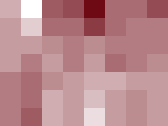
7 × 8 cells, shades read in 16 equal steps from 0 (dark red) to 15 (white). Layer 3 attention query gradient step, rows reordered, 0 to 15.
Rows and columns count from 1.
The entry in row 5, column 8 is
9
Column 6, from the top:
6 6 7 6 10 9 9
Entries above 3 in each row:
7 7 8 8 8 8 8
